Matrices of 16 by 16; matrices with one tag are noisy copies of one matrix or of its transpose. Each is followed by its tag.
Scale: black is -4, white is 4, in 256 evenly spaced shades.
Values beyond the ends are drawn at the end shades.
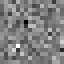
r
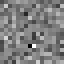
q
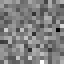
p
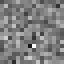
q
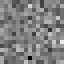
p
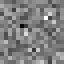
r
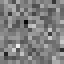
r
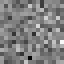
p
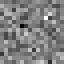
r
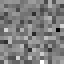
p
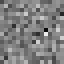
q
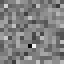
q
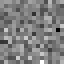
p
